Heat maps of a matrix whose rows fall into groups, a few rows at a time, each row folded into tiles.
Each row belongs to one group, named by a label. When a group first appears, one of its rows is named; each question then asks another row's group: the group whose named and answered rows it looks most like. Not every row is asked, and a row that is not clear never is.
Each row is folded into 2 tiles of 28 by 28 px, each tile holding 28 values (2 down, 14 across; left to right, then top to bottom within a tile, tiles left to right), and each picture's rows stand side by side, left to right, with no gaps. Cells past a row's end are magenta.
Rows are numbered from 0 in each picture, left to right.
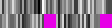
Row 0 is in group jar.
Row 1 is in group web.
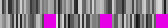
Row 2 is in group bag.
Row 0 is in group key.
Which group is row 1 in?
web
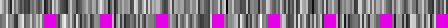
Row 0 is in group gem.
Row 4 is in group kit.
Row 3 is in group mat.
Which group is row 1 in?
bag
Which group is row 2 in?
web
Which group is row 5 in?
key
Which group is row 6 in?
web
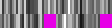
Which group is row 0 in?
key
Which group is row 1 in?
bag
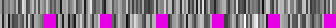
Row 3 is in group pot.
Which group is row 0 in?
web
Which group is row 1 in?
pot
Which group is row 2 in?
gem
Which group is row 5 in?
mat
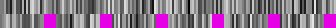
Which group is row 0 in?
bag
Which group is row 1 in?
gem
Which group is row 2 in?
jar
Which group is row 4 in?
mat
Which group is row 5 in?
pot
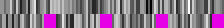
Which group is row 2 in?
jar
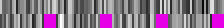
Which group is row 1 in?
jar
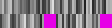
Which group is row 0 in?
pot
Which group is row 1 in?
pot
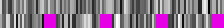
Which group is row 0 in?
key
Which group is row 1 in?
pot
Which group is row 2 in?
jar
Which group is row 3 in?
kit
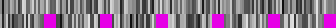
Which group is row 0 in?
web
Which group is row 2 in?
jar
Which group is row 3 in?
jar
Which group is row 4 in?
gem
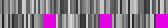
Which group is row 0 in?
web
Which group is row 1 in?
bag
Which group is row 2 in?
key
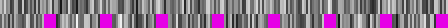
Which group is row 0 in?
mat
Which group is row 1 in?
kit
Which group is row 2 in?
bag
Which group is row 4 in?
web
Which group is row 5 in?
mat
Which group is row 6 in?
gem
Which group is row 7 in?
kit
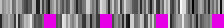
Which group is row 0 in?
pot
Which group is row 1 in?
bag
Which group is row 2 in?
gem
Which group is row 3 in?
bag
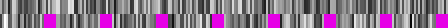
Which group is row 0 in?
jar
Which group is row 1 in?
mat
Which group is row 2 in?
web
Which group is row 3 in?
kit
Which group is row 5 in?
pot
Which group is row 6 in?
gem
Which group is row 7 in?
bag
